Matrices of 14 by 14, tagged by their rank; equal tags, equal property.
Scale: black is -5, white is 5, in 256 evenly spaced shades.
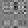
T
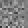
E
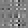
T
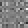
T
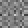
T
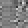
E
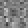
E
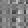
T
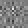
T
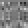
T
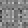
T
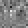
E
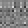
T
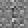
E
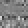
E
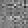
E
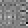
E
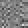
E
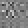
T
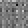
E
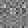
E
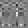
T
